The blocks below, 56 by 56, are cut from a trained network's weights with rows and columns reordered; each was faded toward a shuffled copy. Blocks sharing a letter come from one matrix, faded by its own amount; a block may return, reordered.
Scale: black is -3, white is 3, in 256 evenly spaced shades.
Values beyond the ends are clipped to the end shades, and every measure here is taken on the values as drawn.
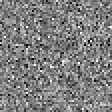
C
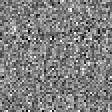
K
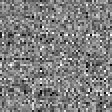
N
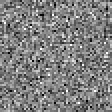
C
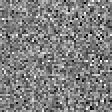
C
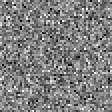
C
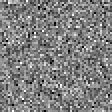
C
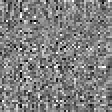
N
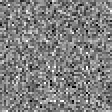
K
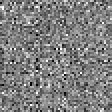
N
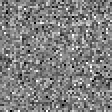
C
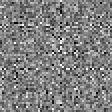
N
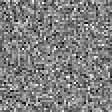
C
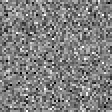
K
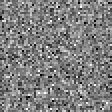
C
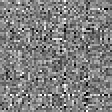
N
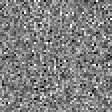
C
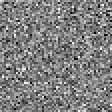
C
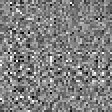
N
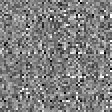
N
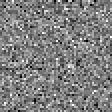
C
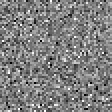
C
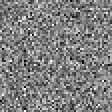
K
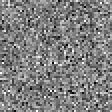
C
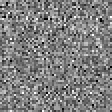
K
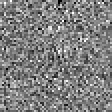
K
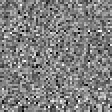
K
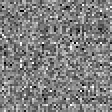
K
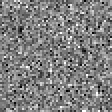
C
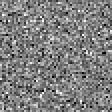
C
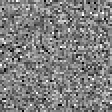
C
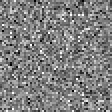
C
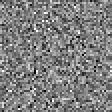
K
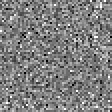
C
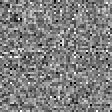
K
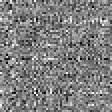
N
